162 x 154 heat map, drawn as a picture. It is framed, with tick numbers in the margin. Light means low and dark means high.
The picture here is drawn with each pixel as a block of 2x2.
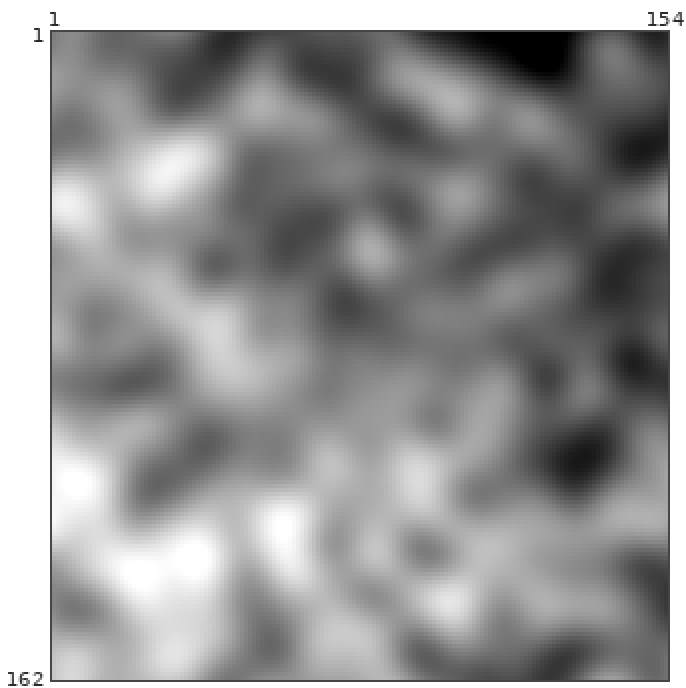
There are no lone odd cells. There is an overall slope up to the top right. The ninth with the highest average is the top right. The field is smooth, with broad soft blobs.
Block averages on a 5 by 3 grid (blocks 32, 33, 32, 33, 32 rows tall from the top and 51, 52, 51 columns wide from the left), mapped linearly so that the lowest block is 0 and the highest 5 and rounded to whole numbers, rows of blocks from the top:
3 4 5
1 4 5
2 3 4
1 1 3
0 1 3
